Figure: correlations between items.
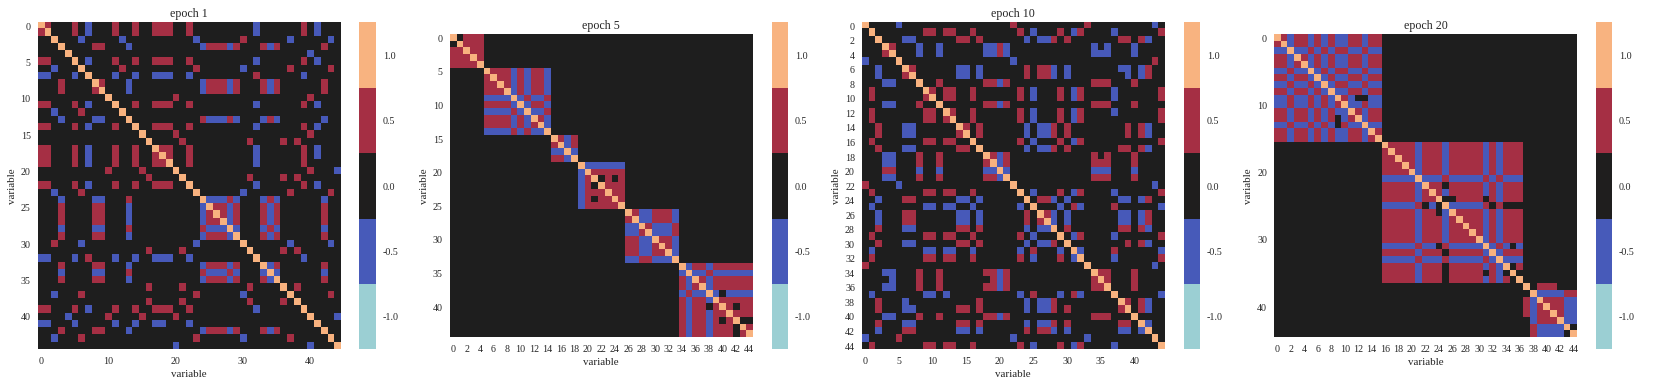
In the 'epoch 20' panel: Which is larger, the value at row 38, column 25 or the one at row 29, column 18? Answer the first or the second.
the second
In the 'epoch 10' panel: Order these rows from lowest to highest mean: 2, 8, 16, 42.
42, 2, 8, 16
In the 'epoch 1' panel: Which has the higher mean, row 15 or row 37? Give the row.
15
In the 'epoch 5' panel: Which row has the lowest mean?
35
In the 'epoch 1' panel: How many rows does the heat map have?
45
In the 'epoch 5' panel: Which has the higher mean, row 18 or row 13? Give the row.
13
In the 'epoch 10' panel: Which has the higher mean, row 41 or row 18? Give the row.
18
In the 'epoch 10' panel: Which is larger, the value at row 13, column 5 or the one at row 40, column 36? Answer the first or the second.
the second
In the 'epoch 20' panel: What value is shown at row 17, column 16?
0.5
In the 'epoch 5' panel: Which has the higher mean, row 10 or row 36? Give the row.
36
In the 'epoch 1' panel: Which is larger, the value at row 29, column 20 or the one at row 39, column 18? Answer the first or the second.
the second
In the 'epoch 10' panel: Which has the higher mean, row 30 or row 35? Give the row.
35
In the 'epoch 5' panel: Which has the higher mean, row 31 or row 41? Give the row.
41
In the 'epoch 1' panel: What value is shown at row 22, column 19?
0.5
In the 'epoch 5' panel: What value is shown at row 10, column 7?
0.5
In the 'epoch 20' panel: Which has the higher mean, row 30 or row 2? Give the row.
30
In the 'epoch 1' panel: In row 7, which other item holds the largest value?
32
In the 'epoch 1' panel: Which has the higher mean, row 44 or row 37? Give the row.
37
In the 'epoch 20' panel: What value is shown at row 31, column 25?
0.5
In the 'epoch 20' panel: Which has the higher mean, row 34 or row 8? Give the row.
34
